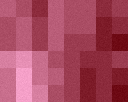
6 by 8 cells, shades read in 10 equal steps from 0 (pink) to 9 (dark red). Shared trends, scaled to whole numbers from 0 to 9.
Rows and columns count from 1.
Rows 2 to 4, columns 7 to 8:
8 7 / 8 9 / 7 6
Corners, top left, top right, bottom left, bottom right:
4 6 3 9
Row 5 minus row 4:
1 -1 0 -1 0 1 0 2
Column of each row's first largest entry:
3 7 8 6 6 8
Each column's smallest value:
2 0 2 4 5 5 7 6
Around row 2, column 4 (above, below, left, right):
4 4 6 5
